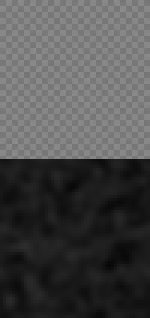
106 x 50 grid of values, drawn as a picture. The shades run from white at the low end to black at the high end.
It is made of 2 by 1 panels. Panel 1,1: middling, checkered, faint in contrast. Panel 2,1: very high, blotchy, faint in contrast.
